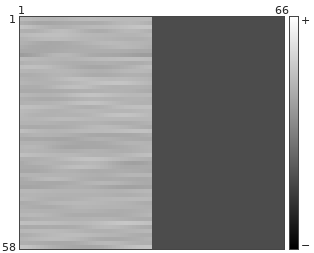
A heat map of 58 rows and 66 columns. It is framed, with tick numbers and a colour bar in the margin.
The table splits into one row of 2 panels. Panel 1,1: high, streaked across, faint in contrast. Panel 1,2: low, flat.
